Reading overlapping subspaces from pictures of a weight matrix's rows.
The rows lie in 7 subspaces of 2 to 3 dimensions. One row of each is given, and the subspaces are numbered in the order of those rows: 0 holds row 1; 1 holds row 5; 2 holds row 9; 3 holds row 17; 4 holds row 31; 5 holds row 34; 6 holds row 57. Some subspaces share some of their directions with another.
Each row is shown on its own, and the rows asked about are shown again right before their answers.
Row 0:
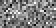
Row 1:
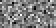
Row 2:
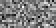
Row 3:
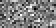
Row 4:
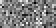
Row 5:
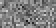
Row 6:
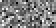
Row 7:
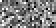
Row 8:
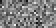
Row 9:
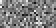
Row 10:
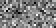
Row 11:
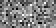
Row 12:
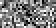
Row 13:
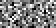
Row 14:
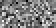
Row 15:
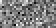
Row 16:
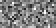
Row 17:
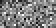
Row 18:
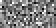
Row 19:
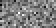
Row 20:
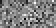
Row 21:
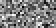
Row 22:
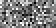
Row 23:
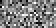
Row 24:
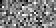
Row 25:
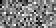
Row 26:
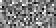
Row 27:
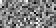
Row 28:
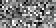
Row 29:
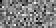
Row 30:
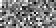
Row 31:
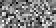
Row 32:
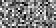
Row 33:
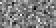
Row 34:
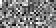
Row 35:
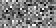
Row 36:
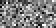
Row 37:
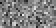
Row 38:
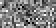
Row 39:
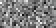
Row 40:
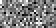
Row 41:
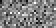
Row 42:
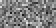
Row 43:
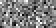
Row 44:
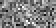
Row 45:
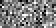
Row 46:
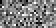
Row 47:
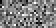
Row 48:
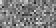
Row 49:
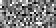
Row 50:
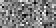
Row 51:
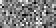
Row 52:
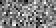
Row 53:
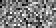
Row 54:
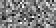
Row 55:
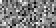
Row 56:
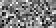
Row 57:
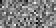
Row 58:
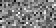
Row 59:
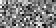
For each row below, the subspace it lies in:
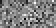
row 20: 6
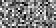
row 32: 5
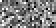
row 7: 4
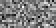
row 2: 6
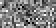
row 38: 1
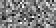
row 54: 6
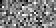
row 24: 5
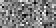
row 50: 5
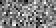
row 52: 2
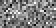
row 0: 3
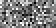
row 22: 6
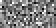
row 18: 0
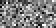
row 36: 3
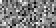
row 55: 4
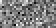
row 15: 2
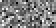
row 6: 4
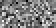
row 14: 4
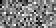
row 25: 3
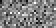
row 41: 3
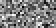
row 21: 6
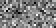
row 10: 3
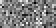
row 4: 5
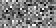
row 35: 3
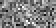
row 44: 1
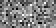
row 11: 6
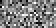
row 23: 2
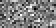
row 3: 0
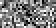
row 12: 1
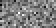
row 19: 5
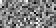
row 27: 6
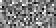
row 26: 0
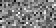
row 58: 5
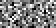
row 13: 2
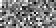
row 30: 5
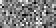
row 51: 5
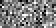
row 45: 5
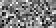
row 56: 4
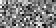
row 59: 3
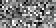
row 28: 3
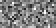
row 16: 2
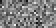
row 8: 6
